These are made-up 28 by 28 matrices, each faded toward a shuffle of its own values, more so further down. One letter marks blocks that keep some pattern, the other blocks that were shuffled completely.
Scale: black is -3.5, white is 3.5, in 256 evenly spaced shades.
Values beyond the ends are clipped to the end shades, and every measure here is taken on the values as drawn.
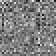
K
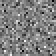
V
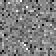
V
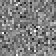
V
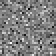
V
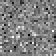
V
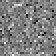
V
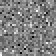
V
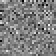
K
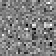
K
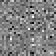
K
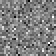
V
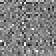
K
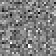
K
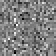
K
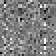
K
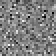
V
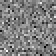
V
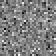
V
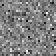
V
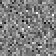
V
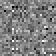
K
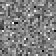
V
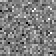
V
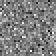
V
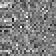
K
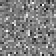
V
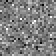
V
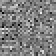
K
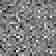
K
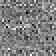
K
